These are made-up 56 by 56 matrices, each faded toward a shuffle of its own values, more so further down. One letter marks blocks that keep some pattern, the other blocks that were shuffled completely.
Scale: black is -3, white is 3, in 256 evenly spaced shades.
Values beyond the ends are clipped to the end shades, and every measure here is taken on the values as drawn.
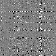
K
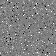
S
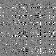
K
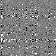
K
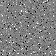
S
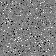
S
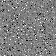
S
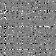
K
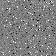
S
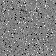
S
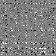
K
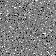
S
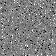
S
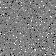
S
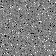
S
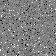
S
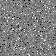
S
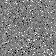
S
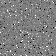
S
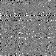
K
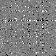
K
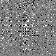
K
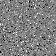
S
